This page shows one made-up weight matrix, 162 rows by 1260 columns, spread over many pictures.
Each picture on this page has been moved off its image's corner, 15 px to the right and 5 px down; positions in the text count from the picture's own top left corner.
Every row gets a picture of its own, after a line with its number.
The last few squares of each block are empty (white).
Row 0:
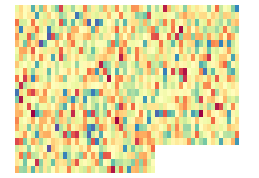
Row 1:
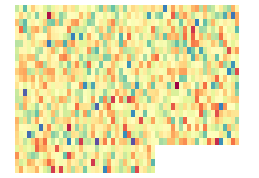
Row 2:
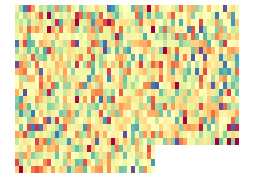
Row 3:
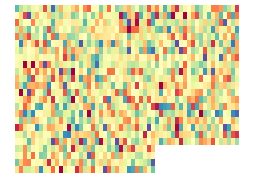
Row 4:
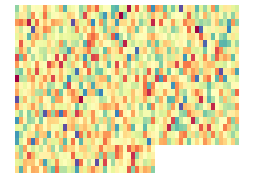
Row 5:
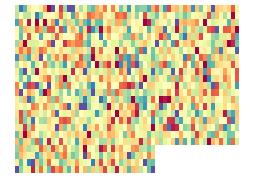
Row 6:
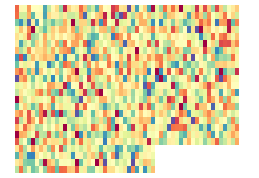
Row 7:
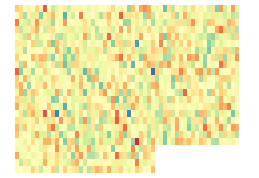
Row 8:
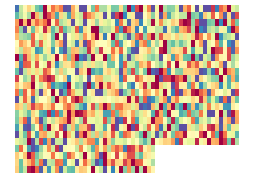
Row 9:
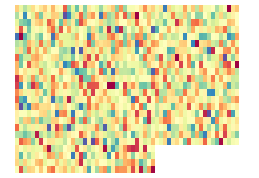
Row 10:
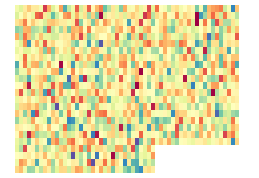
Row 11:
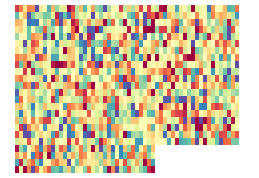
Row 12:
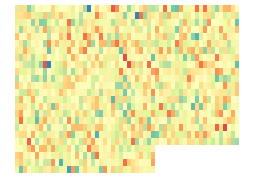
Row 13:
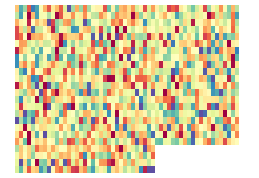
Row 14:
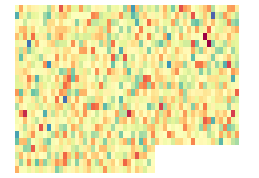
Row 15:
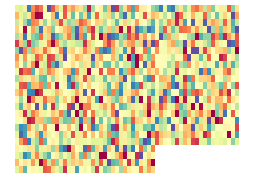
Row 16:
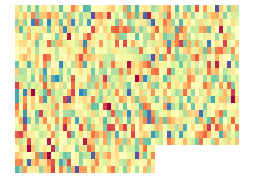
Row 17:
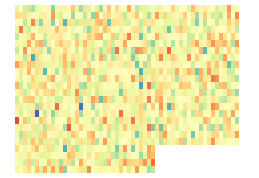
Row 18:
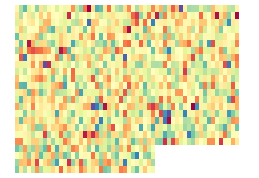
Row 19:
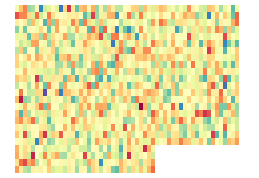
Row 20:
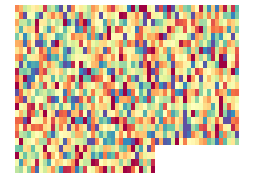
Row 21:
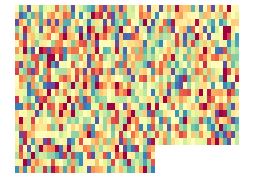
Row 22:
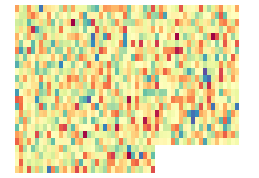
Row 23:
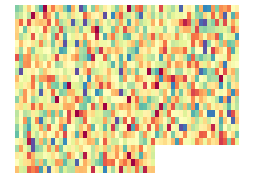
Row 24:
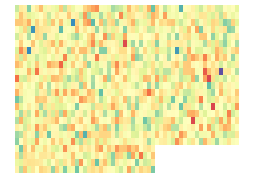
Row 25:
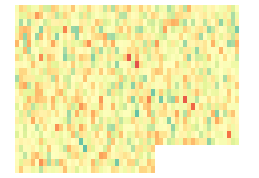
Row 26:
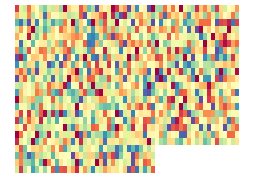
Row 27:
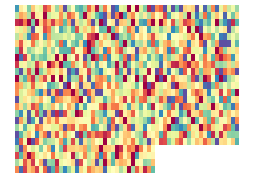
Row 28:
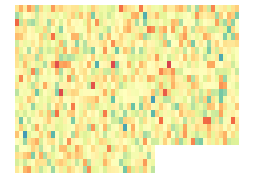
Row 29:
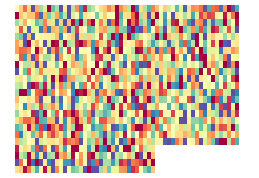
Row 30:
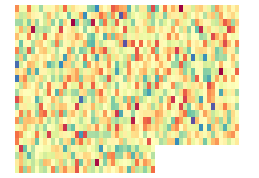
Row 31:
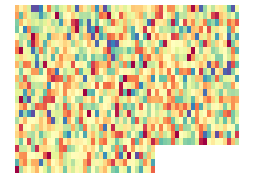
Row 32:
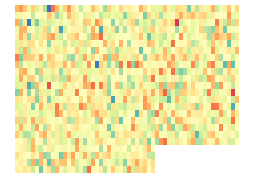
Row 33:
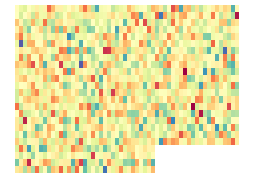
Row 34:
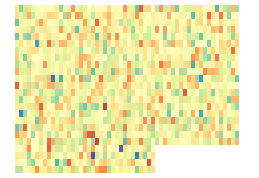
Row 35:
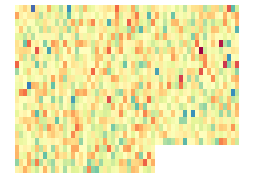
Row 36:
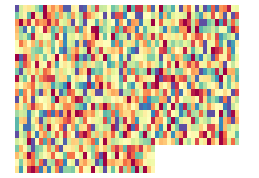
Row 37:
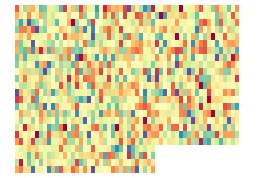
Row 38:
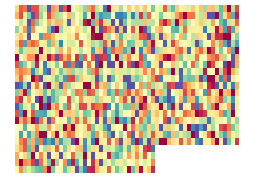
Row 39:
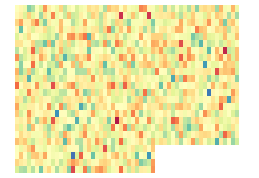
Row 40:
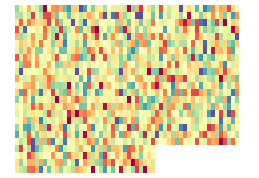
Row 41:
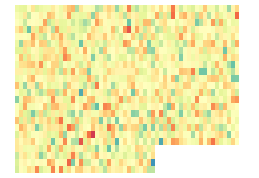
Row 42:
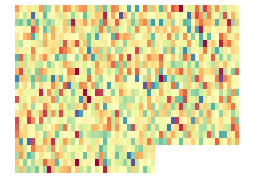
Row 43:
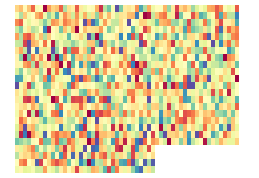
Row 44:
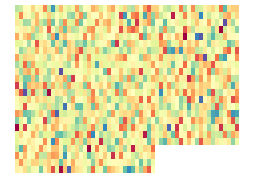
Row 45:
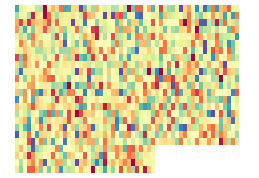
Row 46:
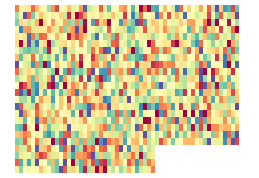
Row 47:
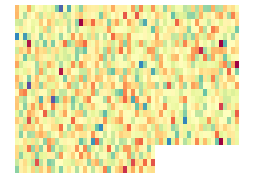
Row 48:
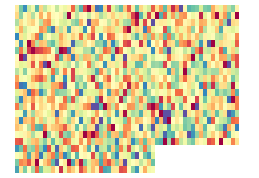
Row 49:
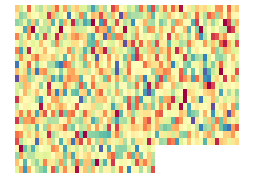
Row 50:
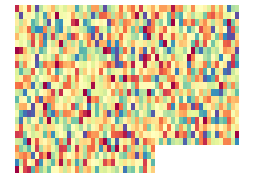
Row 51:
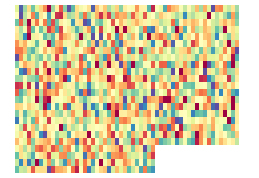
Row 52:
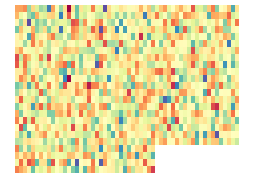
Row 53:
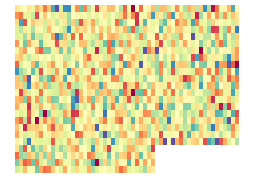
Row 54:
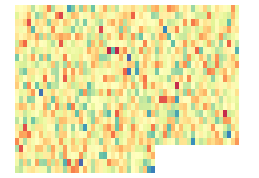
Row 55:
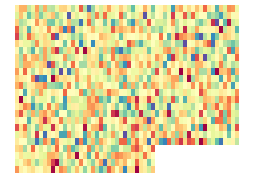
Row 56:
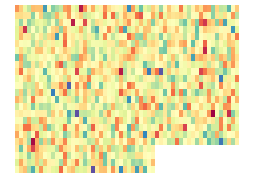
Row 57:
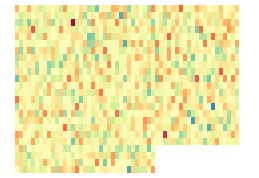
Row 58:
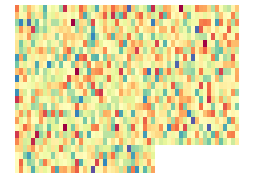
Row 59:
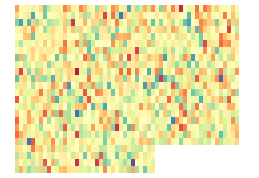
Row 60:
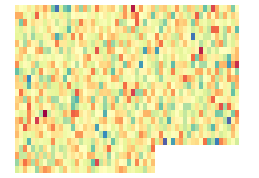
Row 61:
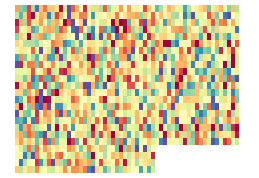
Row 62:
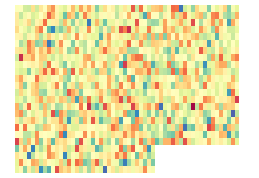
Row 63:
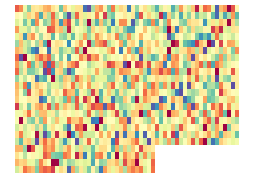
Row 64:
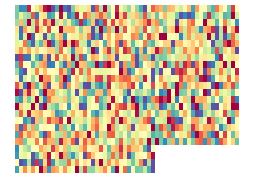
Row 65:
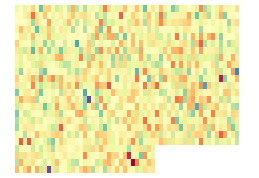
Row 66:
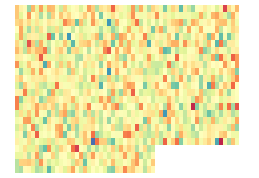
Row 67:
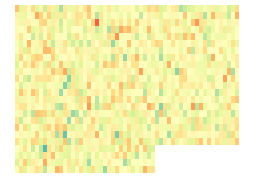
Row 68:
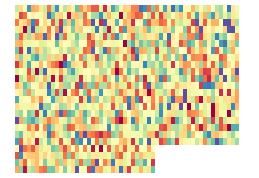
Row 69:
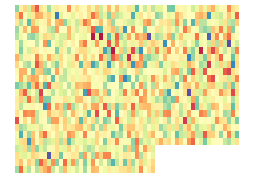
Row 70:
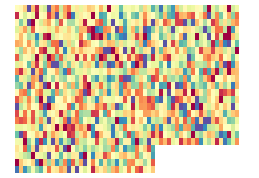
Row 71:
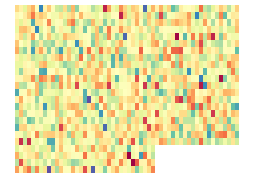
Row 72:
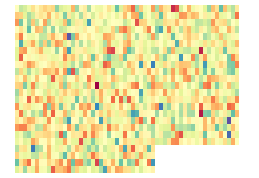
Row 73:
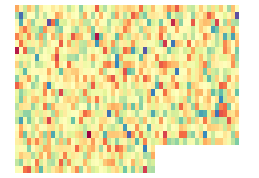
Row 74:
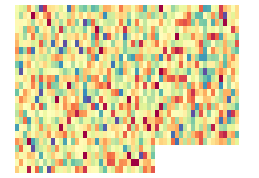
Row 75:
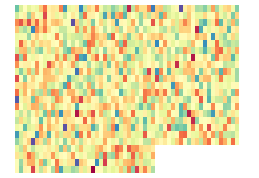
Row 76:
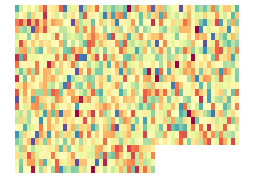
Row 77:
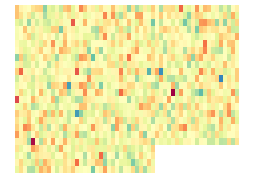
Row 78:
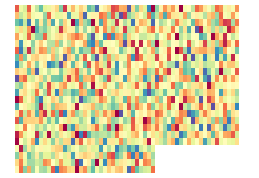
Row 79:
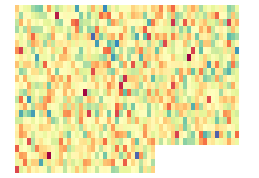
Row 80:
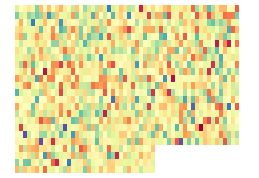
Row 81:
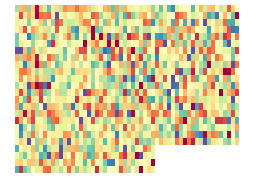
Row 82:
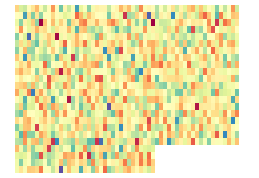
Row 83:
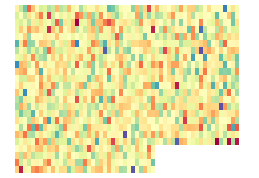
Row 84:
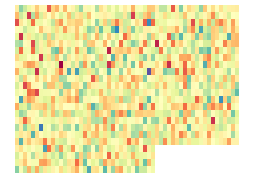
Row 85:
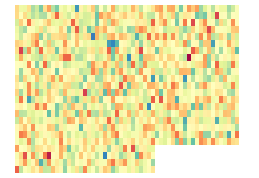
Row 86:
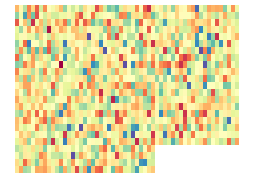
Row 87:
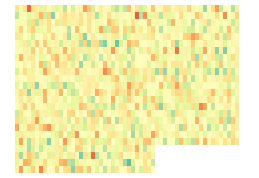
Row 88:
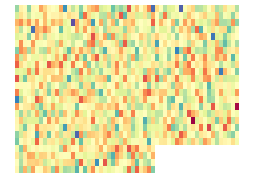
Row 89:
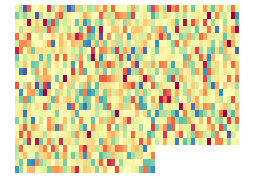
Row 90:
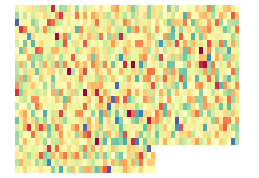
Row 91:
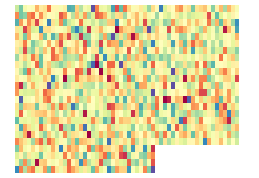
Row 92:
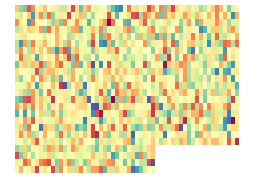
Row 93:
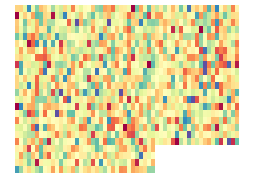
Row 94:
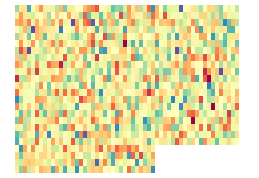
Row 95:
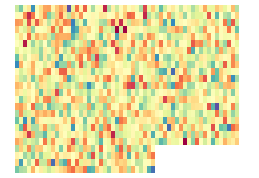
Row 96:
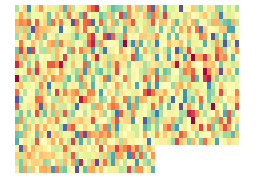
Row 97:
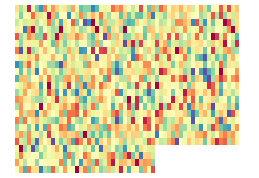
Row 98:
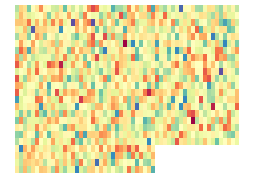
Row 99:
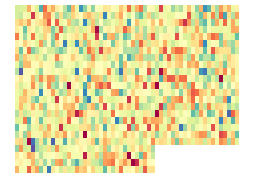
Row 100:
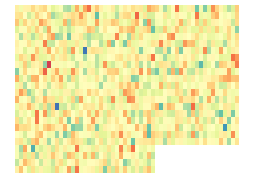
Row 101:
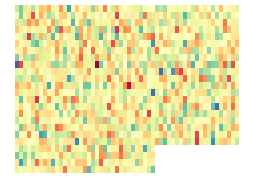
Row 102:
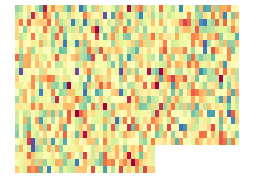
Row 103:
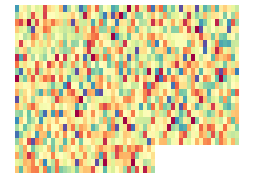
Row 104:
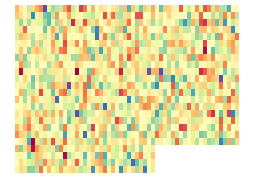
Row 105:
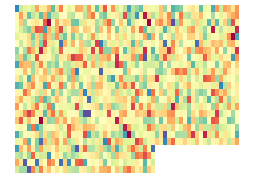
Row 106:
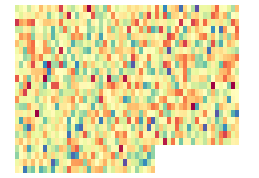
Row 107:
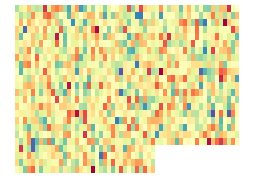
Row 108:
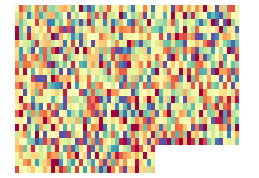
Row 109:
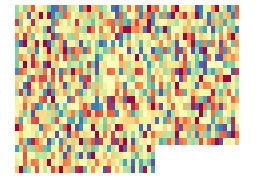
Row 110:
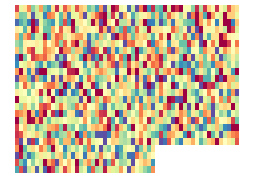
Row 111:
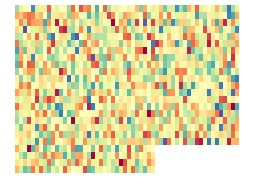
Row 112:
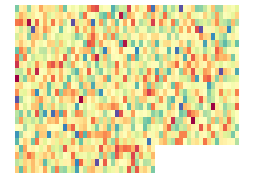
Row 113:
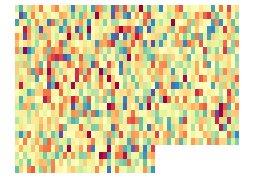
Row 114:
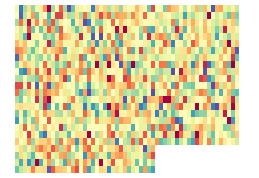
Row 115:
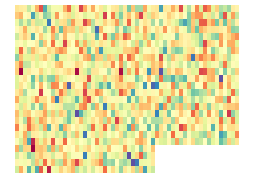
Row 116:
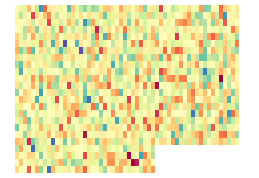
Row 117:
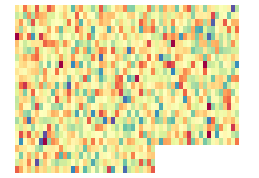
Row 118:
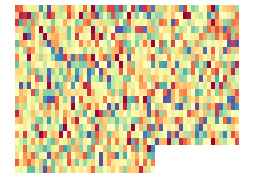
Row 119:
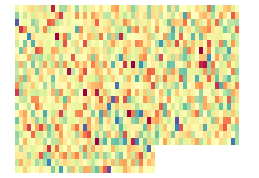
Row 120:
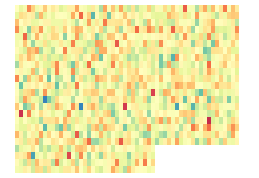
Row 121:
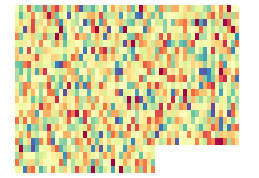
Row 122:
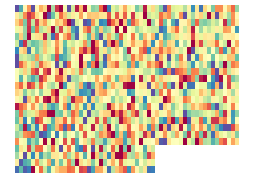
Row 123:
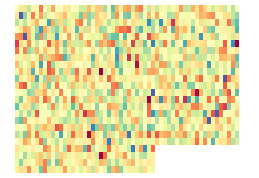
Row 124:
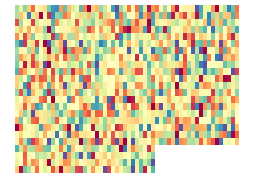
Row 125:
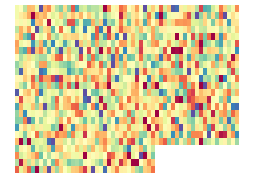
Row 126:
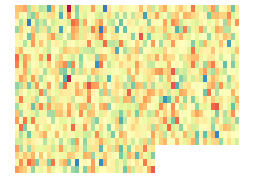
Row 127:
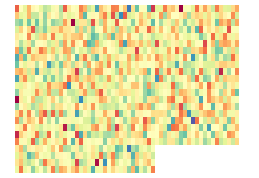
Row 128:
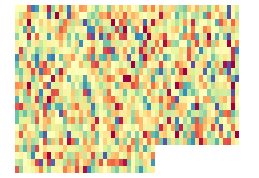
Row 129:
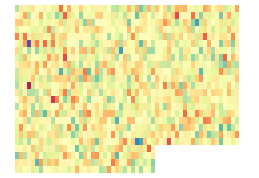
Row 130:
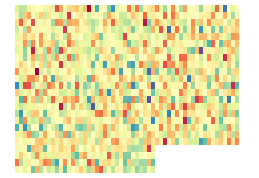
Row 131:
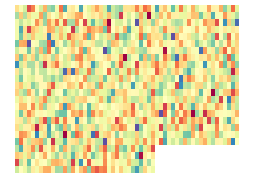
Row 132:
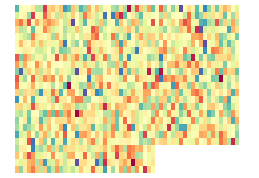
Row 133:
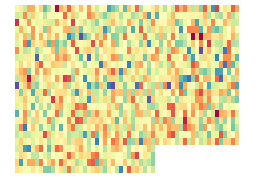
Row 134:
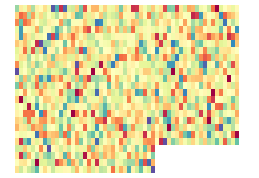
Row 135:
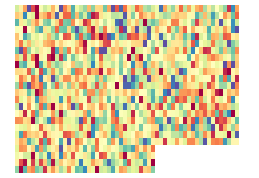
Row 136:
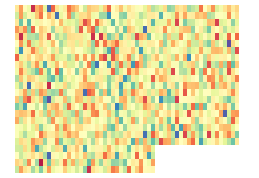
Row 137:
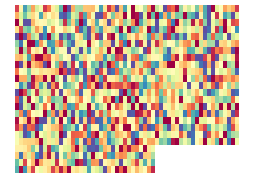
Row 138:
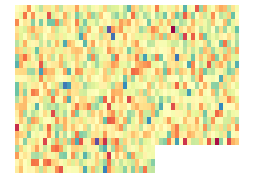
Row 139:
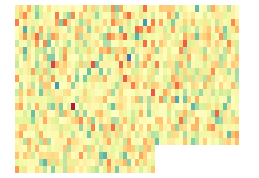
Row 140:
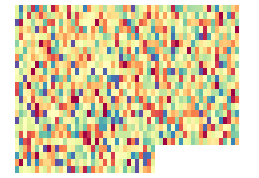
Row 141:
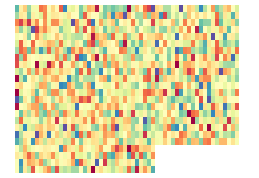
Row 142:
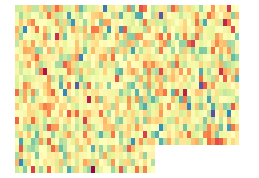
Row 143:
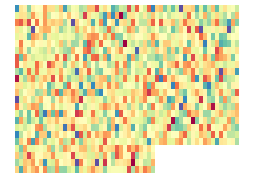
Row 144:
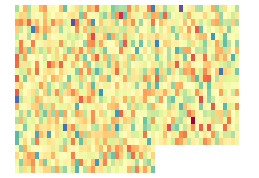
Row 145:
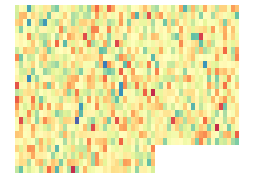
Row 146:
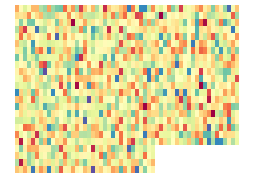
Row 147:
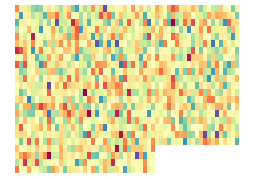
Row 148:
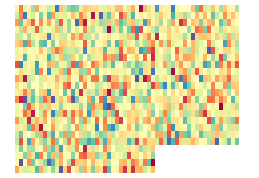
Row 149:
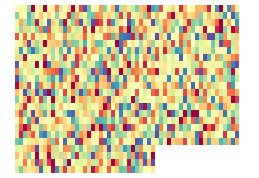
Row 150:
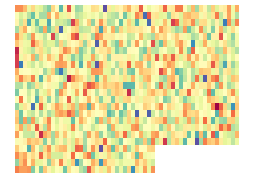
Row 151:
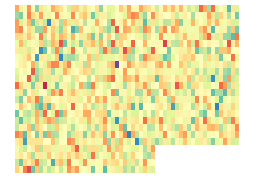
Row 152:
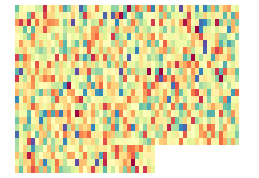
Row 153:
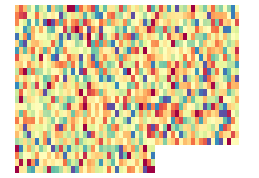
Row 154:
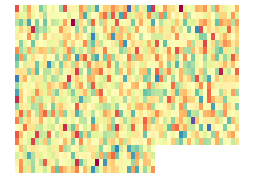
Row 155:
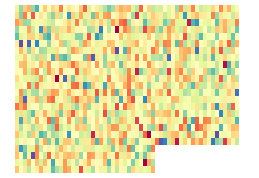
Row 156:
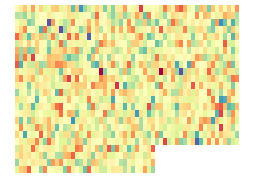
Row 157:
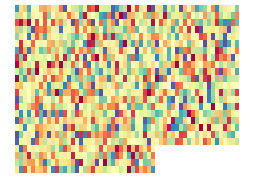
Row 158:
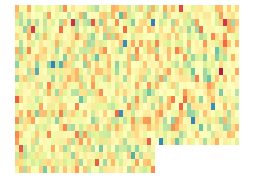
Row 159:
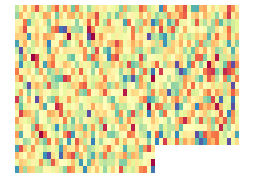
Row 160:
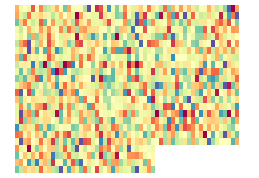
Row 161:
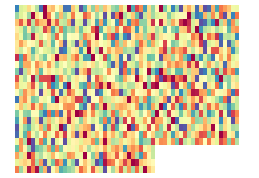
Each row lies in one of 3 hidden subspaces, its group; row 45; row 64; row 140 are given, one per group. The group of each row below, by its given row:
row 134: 140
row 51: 64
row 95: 64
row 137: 140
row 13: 64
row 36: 45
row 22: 45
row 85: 64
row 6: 45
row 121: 45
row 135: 64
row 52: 64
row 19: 64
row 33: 140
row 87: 140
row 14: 140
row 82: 140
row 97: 45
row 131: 140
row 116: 45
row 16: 140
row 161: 45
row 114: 64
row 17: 140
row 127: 45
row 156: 64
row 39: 140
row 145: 140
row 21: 64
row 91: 64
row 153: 64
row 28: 64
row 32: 64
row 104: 45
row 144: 45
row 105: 64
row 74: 45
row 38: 64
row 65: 45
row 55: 140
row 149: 140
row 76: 45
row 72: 140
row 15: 64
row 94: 45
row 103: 45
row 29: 140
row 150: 64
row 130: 140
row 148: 140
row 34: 140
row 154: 45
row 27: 45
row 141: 45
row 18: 140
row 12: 140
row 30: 45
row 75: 45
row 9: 140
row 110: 45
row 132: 45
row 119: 140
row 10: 140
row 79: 64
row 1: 140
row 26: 45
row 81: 64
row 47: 140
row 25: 64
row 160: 140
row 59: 45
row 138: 140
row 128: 64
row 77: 45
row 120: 64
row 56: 45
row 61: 64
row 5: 64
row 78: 45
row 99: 45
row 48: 140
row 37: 45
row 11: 64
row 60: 140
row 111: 64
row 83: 140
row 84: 140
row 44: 140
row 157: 45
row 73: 64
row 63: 140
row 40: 45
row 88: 45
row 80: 64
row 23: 45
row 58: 45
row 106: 140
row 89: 64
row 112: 45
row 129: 140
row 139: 64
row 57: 45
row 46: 140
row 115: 45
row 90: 140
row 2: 140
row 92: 140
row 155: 64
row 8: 45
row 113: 64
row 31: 64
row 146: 45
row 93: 140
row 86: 140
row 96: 45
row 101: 64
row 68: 45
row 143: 45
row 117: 140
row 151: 64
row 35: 140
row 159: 64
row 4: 45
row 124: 140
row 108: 140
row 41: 140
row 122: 64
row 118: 64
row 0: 140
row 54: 64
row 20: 140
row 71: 45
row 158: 45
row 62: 140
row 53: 140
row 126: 64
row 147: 64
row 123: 64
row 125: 45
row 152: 45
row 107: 45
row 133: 140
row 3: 140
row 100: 140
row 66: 140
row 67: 140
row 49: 45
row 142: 45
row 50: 64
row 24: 45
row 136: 64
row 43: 140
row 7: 140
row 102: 45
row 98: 45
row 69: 64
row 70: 64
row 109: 140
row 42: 45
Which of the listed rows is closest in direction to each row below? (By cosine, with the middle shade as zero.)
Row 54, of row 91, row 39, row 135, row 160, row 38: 91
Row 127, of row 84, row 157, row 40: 84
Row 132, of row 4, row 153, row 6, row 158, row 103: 103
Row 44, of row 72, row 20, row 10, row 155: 10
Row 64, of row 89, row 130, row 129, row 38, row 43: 89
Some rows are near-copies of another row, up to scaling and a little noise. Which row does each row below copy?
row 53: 60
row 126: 52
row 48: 18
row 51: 114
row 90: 119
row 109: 124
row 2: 83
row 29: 35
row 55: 108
